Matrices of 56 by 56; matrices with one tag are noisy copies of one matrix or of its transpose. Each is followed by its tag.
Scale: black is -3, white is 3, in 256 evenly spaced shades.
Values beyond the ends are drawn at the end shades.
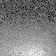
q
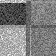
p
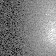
q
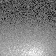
q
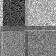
p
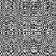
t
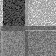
p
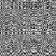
t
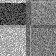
p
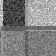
p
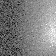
q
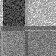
p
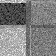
p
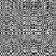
t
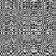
t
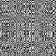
t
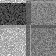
p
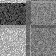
p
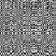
t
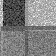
p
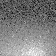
q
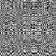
t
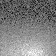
q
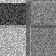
p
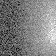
q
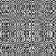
t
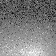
q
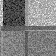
p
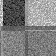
p
